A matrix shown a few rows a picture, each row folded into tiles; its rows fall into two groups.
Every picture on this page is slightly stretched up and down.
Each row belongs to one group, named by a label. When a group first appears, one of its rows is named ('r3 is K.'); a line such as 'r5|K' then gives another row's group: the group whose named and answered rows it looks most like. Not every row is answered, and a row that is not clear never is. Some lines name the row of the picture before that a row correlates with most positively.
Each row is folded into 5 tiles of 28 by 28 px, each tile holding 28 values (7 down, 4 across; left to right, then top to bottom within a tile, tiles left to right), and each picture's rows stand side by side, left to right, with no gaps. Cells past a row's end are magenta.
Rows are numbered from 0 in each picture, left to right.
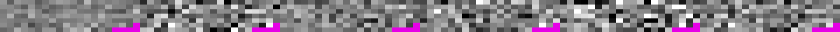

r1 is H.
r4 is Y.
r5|H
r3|Y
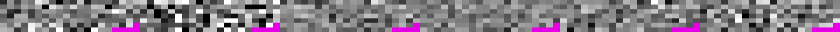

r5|Y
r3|H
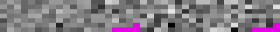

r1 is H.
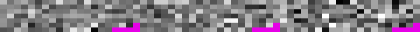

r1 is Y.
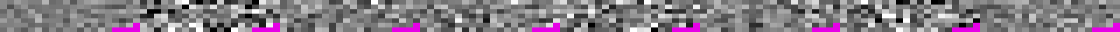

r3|Y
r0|Y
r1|H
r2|H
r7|Y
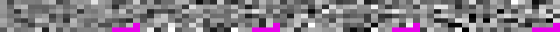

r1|H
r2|H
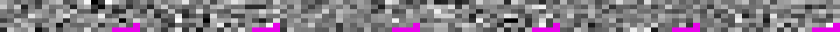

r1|Y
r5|Y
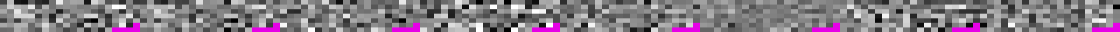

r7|H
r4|H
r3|H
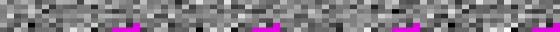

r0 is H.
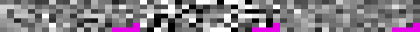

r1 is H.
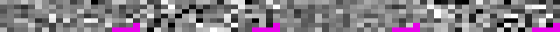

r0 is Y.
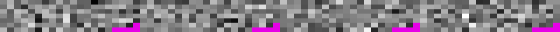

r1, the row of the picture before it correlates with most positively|3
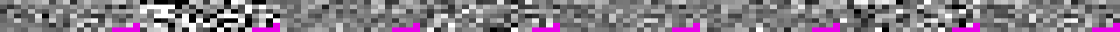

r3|H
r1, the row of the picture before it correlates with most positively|1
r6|Y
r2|H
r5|H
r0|Y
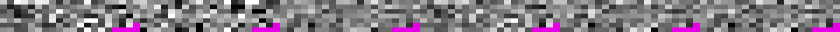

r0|Y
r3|Y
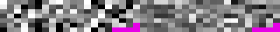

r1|Y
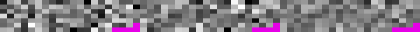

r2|H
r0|H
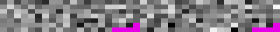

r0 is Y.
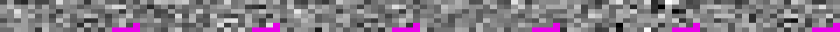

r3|H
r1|Y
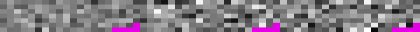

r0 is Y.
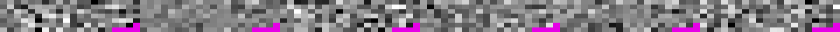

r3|Y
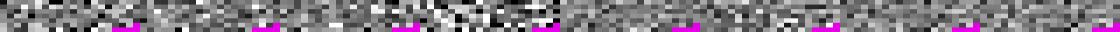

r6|H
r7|H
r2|H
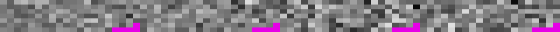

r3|H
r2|H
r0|Y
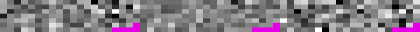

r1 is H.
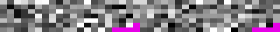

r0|Y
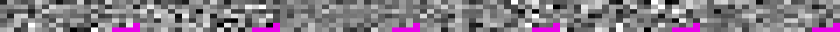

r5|Y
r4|H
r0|H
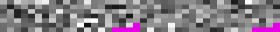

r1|H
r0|Y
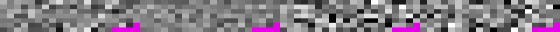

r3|H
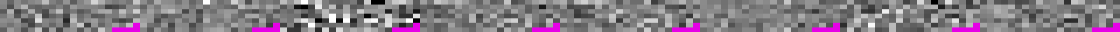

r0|Y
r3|Y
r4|Y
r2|Y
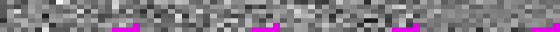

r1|Y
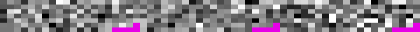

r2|Y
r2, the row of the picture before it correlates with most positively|1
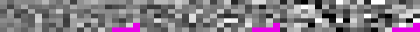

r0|Y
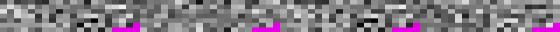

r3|Y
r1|H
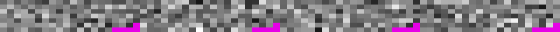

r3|Y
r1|H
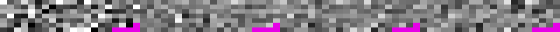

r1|Y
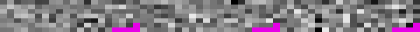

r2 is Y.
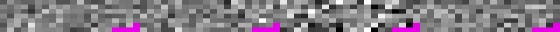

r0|H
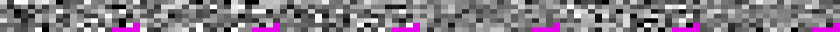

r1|H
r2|Y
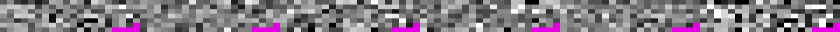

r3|H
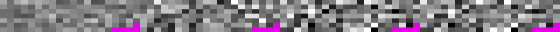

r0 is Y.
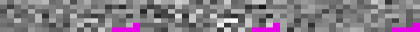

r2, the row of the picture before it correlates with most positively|1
